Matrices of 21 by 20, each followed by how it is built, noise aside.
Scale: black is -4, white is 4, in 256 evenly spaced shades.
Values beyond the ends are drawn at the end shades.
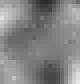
smooth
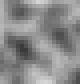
smooth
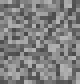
noise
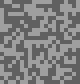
noise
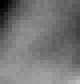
smooth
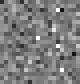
noise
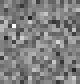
noise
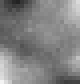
smooth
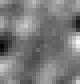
smooth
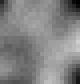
smooth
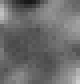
smooth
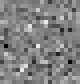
noise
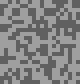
noise
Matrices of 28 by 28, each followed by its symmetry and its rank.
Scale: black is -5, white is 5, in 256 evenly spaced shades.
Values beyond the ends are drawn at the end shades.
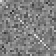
symmetric, full rank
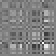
symmetric, rank two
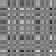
symmetric, rank one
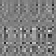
neither, rank three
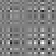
symmetric, rank one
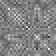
symmetric, rank five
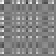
symmetric, rank one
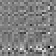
neither, rank three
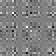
symmetric, rank two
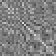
symmetric, rank five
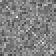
symmetric, full rank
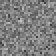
symmetric, full rank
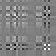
symmetric, rank two
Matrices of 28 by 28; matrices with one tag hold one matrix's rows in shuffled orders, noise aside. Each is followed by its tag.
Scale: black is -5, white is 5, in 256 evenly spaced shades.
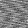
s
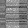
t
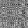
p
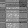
t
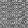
p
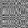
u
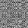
p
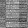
t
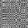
u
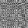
p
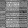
t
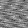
s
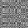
u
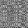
p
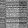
t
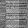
t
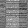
t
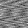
s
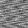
s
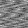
s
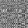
p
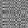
u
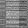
t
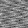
s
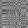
u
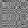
u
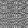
p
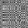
u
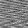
s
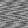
s
